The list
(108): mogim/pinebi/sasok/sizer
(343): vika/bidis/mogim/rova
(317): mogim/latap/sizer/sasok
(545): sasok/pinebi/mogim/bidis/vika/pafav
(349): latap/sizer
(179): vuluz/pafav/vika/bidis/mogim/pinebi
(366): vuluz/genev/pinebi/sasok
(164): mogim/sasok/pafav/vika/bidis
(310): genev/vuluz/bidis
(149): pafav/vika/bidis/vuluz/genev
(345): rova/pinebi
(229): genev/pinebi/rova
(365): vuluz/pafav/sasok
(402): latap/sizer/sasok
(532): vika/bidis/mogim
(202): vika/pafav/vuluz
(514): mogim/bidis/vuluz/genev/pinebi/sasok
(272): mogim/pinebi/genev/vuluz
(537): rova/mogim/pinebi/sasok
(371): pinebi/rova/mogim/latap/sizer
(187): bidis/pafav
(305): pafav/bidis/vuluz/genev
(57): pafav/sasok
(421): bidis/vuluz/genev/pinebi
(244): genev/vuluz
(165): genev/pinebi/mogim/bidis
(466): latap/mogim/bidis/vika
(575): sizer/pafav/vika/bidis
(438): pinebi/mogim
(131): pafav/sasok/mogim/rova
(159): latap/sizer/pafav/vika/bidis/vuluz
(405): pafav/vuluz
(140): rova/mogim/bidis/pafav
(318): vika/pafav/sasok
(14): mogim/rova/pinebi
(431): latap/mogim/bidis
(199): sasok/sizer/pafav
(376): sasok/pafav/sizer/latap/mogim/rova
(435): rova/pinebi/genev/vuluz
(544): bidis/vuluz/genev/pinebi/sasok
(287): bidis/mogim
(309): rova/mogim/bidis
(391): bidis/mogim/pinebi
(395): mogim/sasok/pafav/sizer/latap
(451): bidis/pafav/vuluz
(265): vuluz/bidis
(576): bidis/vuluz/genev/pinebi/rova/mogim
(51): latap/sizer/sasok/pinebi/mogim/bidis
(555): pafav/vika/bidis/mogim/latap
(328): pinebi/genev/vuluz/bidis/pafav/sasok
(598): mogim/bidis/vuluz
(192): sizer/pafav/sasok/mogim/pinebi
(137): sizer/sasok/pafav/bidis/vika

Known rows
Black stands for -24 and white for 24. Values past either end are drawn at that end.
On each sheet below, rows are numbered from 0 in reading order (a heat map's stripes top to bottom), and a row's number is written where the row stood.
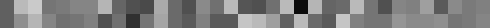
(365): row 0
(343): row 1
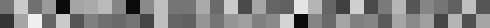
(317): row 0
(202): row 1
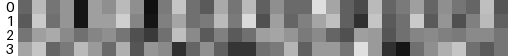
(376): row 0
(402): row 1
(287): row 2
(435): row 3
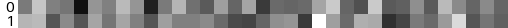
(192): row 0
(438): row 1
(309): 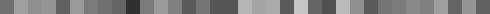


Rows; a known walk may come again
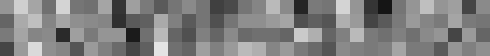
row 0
(421)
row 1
(598)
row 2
(131)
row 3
(555)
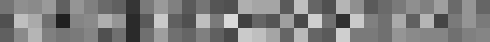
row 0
(309)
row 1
(199)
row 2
(343)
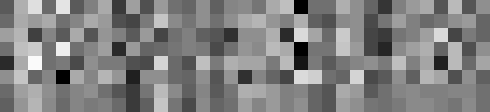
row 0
(305)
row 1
(431)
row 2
(345)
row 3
(310)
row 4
(575)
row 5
(108)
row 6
(287)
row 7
(140)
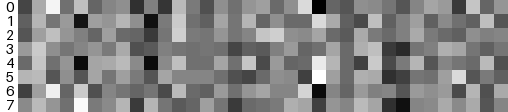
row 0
(451)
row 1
(376)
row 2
(466)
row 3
(514)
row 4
(317)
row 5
(438)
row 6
(202)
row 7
(244)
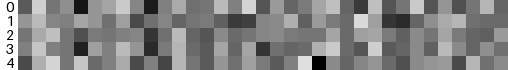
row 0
(402)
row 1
(576)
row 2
(545)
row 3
(192)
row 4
(405)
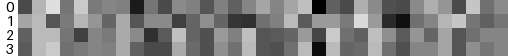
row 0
(265)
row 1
(435)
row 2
(57)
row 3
(365)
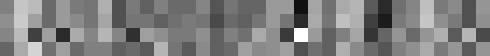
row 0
(328)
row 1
(544)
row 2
(371)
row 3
(179)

